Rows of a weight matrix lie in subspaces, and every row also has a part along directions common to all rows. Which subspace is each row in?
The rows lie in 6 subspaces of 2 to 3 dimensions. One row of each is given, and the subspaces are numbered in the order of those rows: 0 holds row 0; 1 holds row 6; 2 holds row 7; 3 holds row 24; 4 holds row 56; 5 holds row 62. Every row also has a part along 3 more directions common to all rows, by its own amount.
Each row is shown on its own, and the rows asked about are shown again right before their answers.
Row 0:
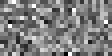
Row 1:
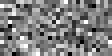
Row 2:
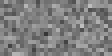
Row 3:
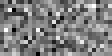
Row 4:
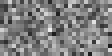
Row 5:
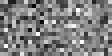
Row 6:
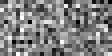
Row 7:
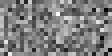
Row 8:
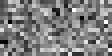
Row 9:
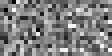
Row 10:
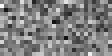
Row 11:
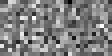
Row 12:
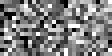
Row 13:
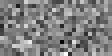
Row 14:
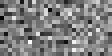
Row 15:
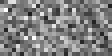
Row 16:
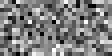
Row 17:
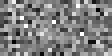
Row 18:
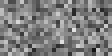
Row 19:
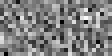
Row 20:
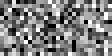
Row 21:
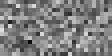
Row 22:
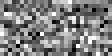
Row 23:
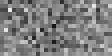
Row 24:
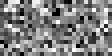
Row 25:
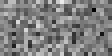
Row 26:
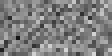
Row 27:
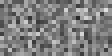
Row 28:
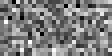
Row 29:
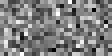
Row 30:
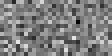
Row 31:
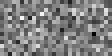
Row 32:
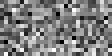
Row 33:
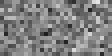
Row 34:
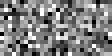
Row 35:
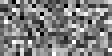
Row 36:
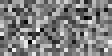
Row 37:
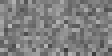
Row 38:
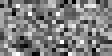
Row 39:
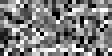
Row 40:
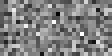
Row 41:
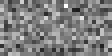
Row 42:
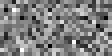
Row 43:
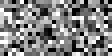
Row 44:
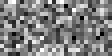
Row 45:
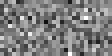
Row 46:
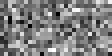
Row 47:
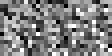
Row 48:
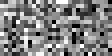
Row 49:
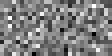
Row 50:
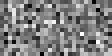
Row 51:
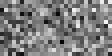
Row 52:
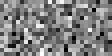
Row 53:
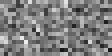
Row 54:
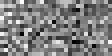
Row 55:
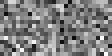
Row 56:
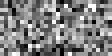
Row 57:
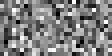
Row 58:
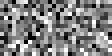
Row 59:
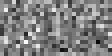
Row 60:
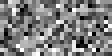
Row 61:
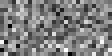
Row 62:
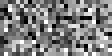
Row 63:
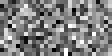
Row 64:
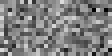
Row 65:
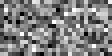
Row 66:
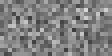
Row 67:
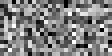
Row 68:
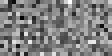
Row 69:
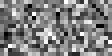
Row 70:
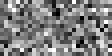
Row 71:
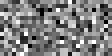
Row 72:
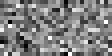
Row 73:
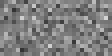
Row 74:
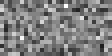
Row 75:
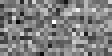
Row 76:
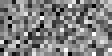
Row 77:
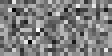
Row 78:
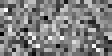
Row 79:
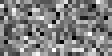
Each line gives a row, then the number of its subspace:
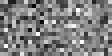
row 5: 3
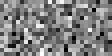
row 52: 4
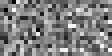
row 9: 0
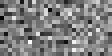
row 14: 3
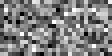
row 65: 3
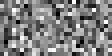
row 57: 4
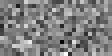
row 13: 0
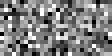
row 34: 4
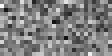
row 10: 3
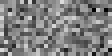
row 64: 2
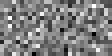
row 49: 2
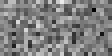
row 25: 4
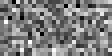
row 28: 1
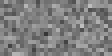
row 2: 3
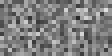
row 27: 5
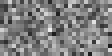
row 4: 0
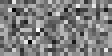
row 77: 5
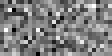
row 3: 5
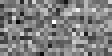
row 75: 3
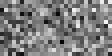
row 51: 1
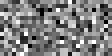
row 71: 4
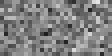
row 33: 3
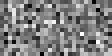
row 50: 1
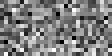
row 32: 3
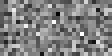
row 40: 1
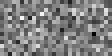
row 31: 2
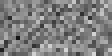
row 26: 2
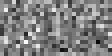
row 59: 0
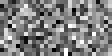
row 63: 2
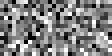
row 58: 4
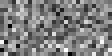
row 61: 2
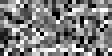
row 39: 0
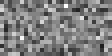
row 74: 4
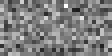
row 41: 4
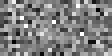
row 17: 1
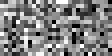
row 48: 4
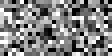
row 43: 1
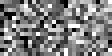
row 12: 2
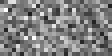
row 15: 5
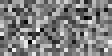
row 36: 5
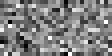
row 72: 0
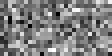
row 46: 4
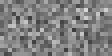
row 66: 5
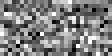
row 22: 0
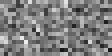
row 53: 0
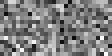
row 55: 3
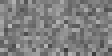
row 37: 2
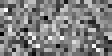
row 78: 5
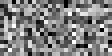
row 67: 1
